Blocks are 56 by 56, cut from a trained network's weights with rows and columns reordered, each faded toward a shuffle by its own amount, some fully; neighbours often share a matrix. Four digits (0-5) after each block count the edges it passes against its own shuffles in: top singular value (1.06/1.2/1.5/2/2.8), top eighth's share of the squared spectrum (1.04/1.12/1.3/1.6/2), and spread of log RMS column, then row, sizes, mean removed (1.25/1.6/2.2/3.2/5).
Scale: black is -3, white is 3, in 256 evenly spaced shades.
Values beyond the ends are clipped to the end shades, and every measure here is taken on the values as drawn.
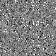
3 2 1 1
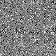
2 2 1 1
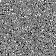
1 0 0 1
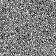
2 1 0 0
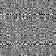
4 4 0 3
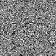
3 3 0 1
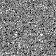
2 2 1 0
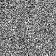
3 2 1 0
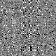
3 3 2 2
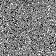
0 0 0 0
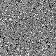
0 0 0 0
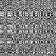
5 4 1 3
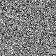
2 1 0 0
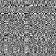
4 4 1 3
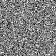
2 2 0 1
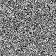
0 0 0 0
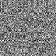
4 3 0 2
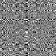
4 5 2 3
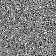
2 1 0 0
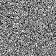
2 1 0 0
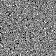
2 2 0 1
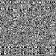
4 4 1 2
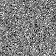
2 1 0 0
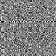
4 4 1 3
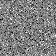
0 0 0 0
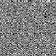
4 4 1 2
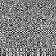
4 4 1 3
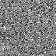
3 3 0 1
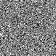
1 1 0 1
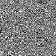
3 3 1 2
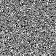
1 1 0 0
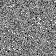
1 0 0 1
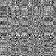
4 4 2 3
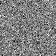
1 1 0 0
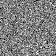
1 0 0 0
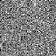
3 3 1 1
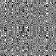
4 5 3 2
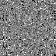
3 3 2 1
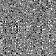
3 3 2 1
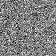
0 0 0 0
